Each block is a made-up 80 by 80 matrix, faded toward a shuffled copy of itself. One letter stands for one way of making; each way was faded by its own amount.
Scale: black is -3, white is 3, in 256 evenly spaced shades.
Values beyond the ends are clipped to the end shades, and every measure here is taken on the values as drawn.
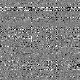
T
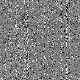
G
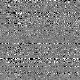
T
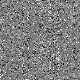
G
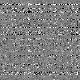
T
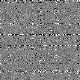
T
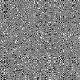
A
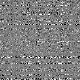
T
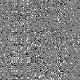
A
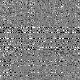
T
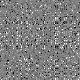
A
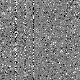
G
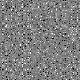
A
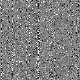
G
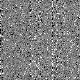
G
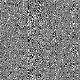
G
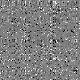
A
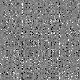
A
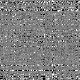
T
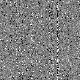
G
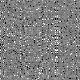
A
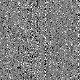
G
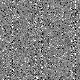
G
